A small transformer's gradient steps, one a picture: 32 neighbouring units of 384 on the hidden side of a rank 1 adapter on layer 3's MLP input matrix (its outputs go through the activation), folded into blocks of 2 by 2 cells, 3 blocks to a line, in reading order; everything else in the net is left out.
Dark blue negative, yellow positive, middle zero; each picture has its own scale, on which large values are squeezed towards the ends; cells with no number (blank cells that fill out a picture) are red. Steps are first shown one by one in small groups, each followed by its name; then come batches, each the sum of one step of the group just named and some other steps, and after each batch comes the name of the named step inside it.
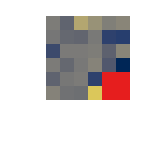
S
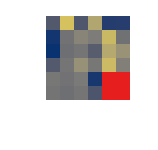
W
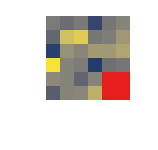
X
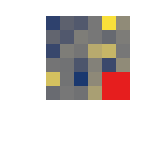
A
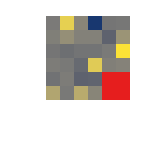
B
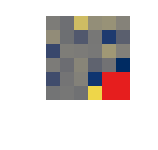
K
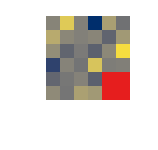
B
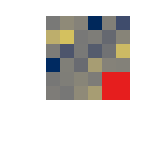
B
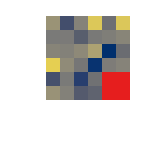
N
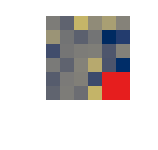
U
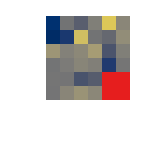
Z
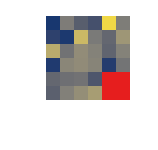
Z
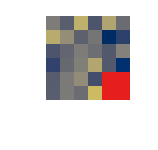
U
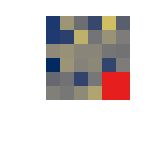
Z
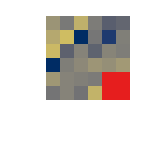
N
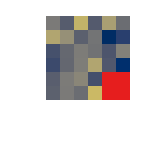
U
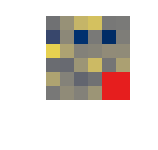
Z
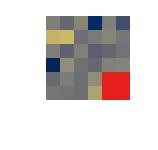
N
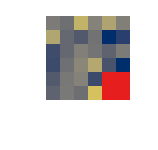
U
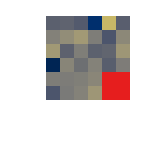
Z
